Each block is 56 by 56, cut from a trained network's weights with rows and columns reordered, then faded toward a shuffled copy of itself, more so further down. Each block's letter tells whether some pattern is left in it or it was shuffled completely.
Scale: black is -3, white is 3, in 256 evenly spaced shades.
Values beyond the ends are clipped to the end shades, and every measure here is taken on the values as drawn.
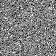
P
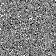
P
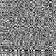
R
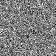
P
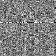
R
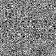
R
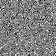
P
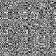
R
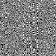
R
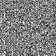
R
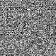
R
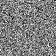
P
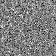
P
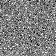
P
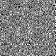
R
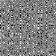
R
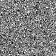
P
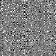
R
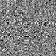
R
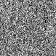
R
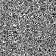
R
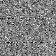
R
